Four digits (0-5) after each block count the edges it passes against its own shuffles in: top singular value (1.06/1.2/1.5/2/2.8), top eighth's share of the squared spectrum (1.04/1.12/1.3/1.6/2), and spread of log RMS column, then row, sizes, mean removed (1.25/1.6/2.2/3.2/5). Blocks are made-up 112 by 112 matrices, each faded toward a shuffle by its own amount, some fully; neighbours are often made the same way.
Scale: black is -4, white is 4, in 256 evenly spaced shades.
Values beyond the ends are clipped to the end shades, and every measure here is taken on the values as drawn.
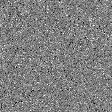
0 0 0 0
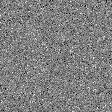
0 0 0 0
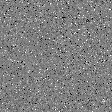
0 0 0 0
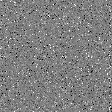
1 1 1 1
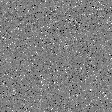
0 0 0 0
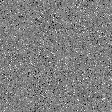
2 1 0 0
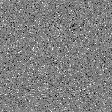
3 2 1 0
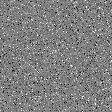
2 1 0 0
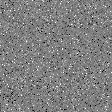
3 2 0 0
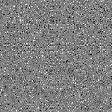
4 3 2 2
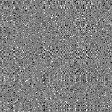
5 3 2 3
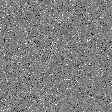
2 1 0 0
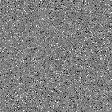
3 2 0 1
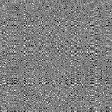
5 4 3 3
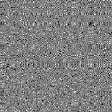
5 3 2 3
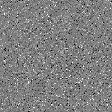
4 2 1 1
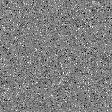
3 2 1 0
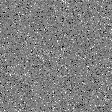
2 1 0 0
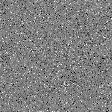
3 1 0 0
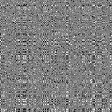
5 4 3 3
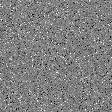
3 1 0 0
